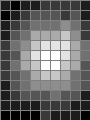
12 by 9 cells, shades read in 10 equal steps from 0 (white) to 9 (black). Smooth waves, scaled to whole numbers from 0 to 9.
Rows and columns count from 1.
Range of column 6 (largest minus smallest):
8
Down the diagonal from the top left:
8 8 6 3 1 0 2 5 6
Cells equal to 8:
20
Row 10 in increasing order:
5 6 6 6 6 6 7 8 8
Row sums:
69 63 52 41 29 26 28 39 46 58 69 76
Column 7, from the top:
7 7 4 2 1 1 2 3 4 6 7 8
